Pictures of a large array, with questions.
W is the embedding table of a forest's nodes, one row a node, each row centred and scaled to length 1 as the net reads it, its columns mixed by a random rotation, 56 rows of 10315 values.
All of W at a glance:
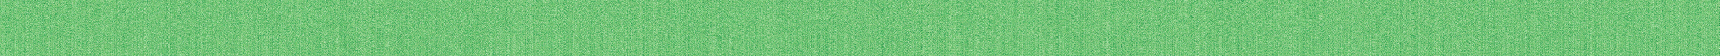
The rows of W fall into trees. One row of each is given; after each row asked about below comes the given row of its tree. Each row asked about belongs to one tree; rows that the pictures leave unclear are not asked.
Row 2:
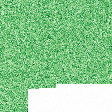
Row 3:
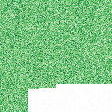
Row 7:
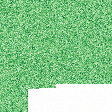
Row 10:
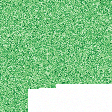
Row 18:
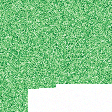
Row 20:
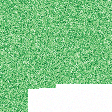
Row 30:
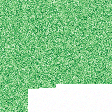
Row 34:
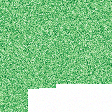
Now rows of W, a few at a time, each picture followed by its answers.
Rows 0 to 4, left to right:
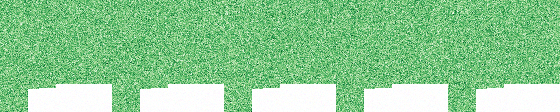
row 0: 7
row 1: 10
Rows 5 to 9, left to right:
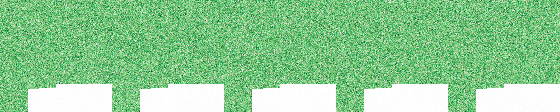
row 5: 18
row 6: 2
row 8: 30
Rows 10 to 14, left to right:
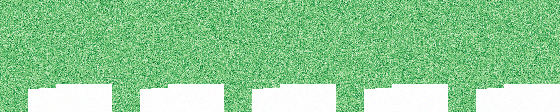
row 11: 34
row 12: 30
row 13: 7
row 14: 10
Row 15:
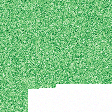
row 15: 18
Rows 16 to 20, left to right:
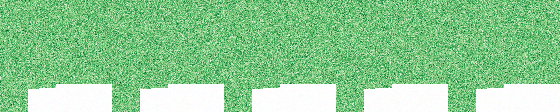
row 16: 18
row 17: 3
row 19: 7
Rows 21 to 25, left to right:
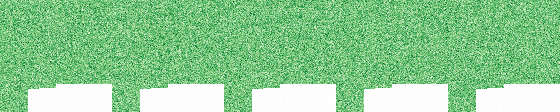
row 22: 2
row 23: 20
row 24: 18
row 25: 7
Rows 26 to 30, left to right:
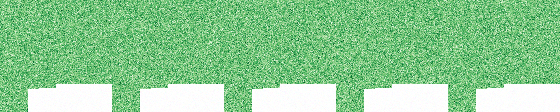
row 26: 2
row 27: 3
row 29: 20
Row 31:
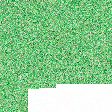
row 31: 3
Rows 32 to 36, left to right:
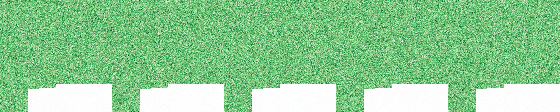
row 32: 18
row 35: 7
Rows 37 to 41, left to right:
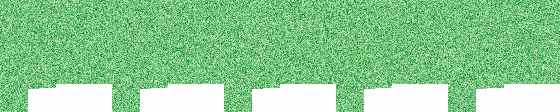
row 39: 34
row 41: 20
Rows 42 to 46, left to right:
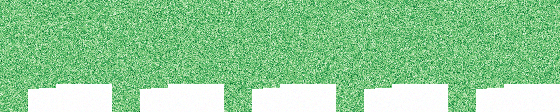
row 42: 34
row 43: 2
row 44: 30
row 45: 20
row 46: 30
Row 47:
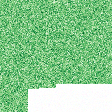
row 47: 30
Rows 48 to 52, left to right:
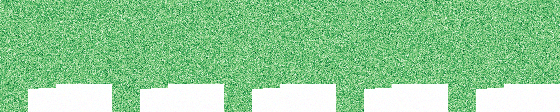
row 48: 3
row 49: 30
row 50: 34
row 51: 10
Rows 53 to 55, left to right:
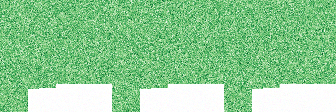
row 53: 34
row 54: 2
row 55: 30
